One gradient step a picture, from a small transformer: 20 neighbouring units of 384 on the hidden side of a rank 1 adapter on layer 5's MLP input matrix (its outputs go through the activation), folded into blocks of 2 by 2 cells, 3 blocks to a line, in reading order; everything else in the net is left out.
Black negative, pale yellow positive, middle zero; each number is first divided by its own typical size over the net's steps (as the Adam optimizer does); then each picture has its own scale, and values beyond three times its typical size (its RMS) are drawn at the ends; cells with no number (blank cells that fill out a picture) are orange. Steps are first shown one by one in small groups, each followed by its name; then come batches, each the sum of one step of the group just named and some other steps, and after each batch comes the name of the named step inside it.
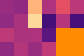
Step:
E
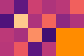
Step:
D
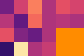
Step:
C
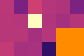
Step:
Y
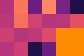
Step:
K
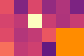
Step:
Y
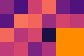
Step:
D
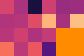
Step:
Y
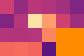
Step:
Y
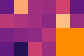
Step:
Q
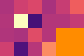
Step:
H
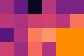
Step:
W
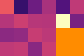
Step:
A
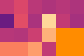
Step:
H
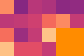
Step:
A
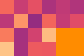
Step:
H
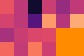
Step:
W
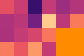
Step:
W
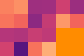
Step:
Q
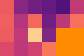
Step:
W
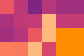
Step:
W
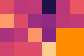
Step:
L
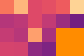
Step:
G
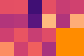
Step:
G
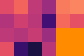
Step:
G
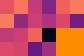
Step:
G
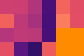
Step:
L
